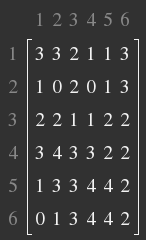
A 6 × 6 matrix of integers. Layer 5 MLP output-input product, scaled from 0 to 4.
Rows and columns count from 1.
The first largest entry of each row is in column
1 6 1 2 4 4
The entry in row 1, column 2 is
3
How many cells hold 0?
3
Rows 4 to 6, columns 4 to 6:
3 2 2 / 4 4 2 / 4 4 2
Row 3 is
2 2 1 1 2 2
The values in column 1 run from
0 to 3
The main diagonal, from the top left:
3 0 1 3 4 2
